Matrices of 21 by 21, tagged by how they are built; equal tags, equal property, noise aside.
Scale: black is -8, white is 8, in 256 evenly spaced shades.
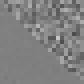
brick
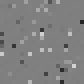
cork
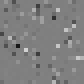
cork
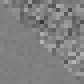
brick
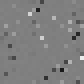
cork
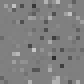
cork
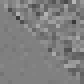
brick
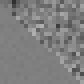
brick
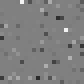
cork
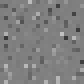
cork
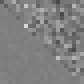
brick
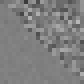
brick
